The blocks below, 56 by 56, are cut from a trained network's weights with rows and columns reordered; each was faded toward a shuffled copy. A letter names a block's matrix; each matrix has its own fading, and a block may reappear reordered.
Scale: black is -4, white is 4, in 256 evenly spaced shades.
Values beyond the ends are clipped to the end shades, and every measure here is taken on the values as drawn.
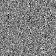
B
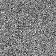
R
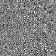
B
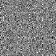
B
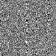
B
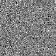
B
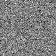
R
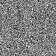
R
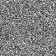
R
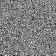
R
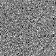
B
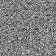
R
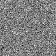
R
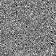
B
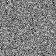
R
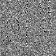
B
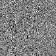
B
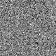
R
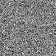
R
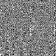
B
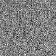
B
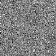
B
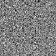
B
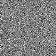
B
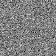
R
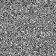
R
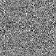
B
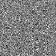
B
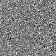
B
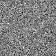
R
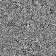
R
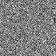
B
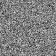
R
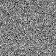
R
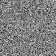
R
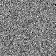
R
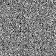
R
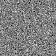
R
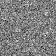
R
